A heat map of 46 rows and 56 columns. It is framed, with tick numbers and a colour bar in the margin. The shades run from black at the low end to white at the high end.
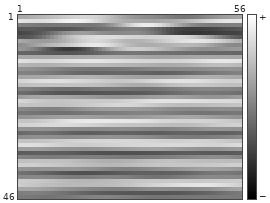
Overall the values sit about 60% of the way up the scale. The grain runs across in streaks. A horizontal seam about 20% of the way down splits the table, and the bottom part is calmer. Horizontal stripes repeat 9 times down the table.
